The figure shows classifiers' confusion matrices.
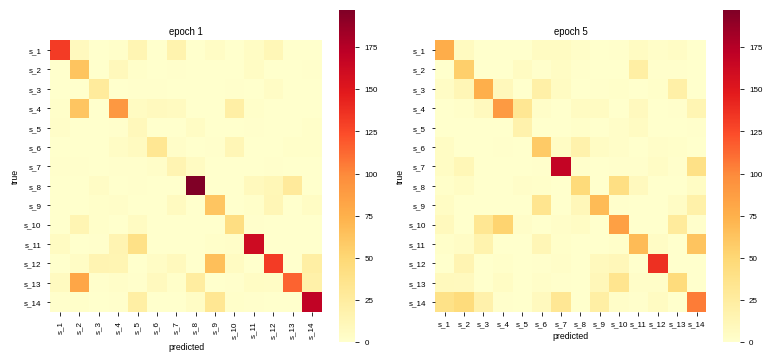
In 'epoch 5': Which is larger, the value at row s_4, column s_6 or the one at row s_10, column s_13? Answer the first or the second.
the second
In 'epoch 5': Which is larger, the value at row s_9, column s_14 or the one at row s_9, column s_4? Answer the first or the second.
the first
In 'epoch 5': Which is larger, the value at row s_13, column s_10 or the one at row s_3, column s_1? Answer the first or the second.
the first
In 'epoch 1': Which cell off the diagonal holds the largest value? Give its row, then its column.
s_13, s_2
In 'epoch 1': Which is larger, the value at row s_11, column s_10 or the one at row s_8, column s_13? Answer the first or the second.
the second
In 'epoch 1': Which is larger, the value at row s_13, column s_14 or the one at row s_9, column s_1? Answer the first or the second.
the first
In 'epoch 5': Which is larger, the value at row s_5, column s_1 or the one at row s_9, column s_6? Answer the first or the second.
the second
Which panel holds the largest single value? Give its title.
epoch 1
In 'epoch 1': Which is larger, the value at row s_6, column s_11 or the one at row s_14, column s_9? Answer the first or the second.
the second
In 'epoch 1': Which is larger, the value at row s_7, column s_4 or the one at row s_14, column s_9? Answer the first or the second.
the second
